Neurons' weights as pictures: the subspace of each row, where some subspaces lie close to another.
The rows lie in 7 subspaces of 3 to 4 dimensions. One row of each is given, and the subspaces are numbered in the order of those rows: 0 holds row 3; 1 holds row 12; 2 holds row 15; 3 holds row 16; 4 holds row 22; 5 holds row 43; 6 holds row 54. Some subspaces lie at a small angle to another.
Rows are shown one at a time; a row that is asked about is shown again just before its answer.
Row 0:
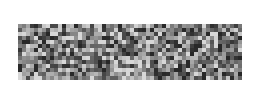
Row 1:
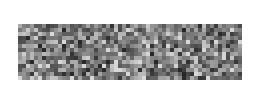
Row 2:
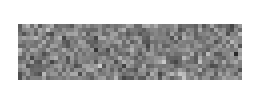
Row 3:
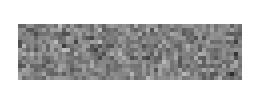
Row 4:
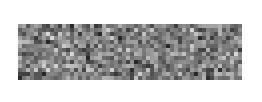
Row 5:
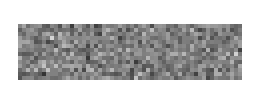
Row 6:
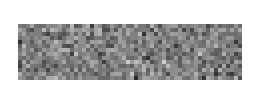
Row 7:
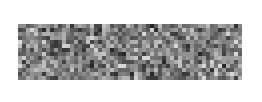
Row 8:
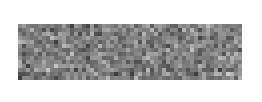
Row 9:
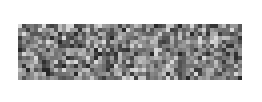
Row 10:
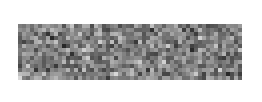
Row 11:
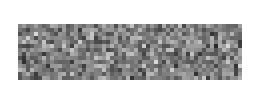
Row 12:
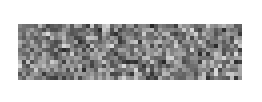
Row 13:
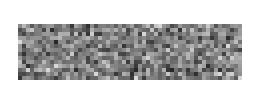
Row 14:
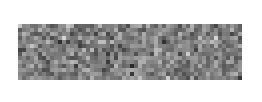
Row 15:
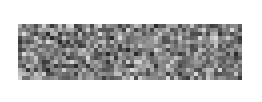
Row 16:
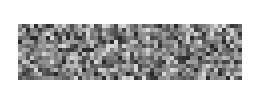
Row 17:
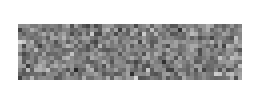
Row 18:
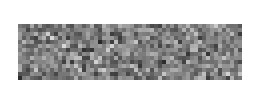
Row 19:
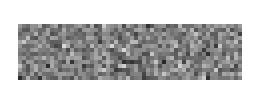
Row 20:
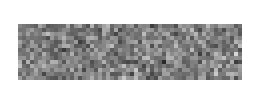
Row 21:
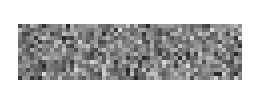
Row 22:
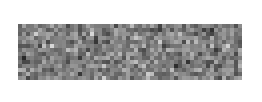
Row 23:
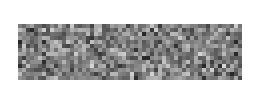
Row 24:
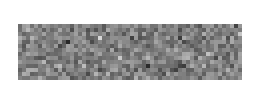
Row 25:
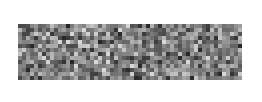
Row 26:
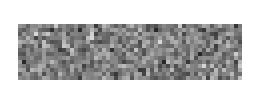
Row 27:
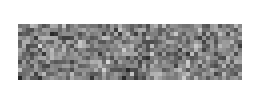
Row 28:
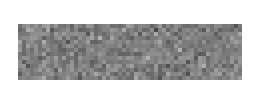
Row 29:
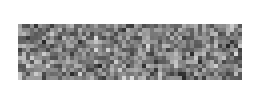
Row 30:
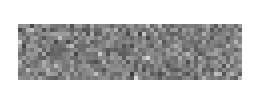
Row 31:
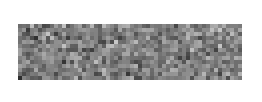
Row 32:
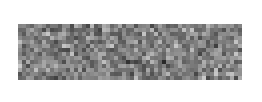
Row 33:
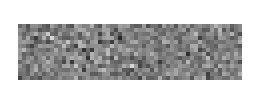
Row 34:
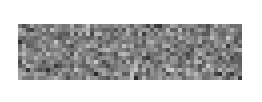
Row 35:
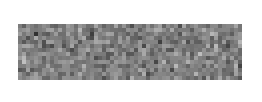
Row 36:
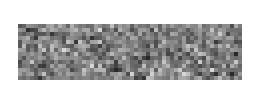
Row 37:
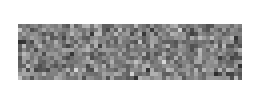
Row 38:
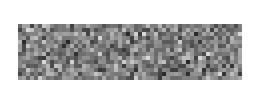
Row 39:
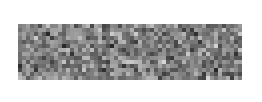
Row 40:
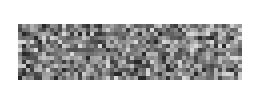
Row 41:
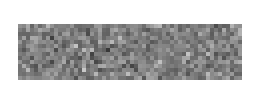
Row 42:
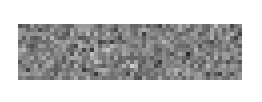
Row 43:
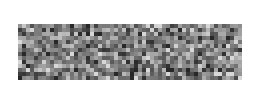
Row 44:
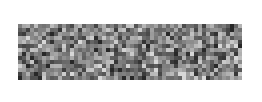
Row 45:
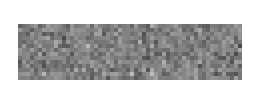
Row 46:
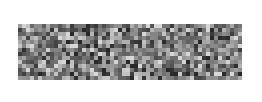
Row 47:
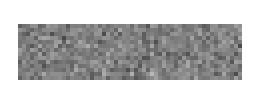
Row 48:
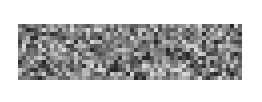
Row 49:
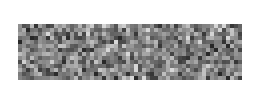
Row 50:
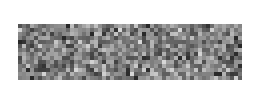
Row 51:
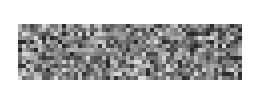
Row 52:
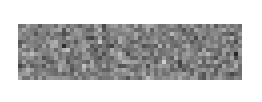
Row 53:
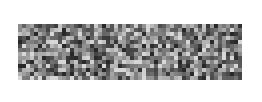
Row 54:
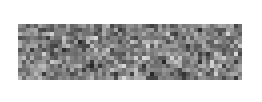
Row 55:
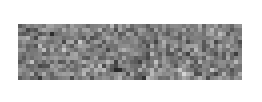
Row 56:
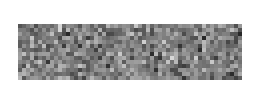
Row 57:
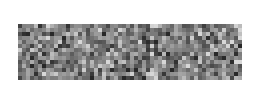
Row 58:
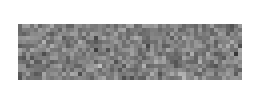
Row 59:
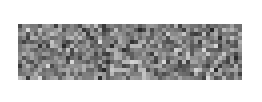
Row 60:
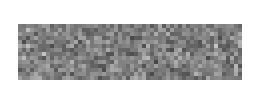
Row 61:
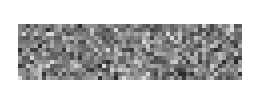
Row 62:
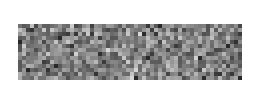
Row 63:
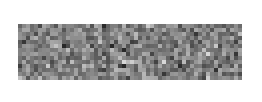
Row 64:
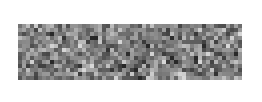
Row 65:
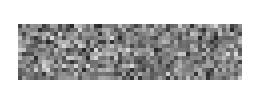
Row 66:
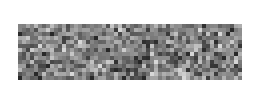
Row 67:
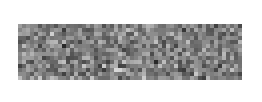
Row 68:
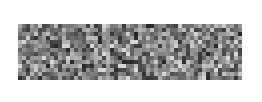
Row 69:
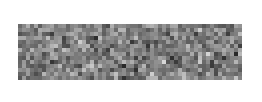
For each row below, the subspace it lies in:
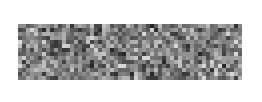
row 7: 6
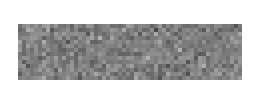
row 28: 4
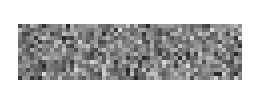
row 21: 3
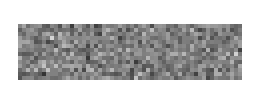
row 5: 2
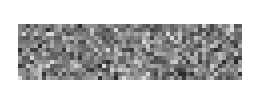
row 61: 4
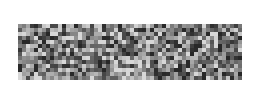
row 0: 1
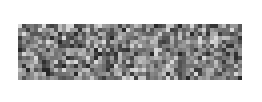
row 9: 2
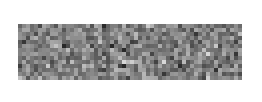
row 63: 6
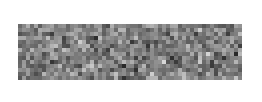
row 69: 6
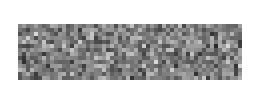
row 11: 4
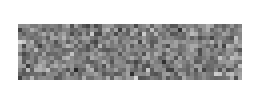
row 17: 3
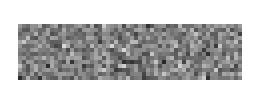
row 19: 6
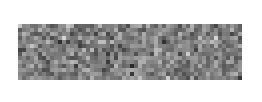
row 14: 2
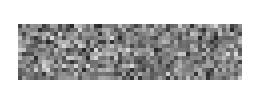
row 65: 2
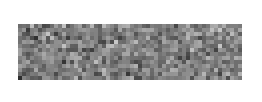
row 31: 3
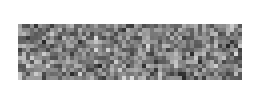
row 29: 4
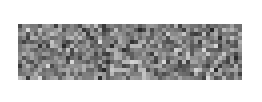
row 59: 4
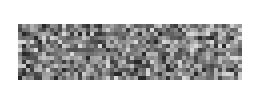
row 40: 3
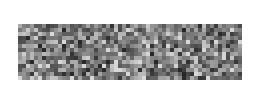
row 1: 0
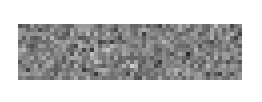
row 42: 2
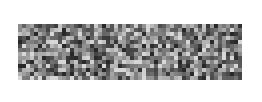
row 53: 0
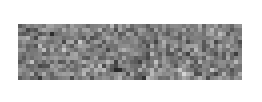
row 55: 0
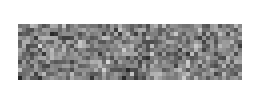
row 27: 1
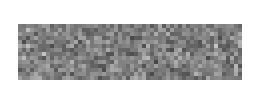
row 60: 4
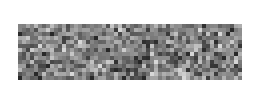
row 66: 6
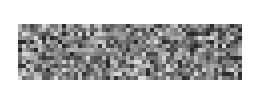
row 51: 3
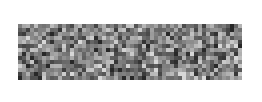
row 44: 4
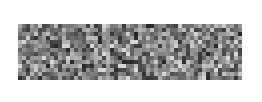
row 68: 6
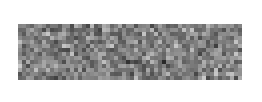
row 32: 1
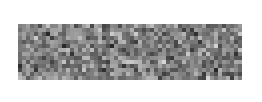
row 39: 1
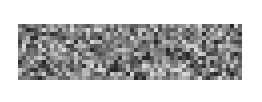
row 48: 0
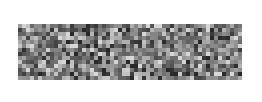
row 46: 2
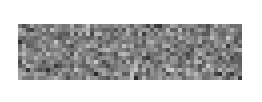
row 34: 5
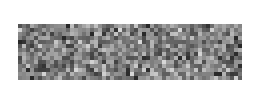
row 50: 3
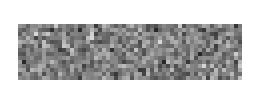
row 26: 4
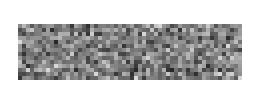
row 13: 5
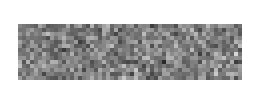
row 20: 1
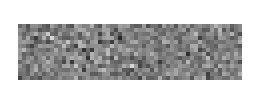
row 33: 2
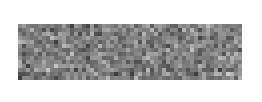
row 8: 5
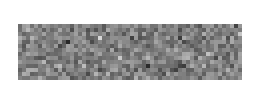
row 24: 0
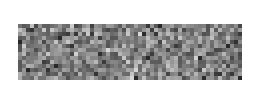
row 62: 1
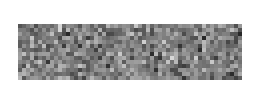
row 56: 0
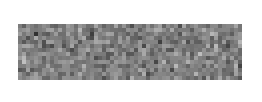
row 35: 4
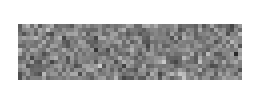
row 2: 4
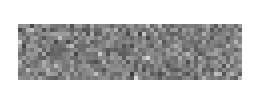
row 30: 1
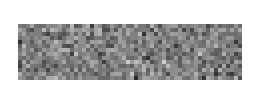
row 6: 1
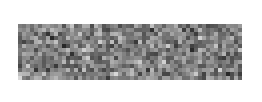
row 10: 5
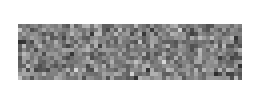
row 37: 3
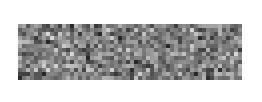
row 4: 2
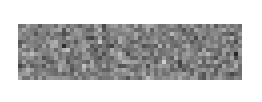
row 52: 0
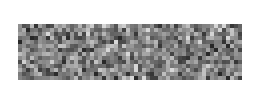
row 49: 3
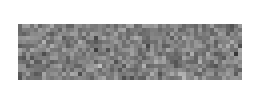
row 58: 4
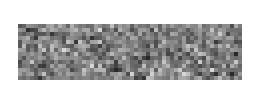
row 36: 0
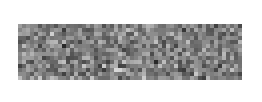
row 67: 0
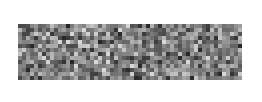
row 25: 2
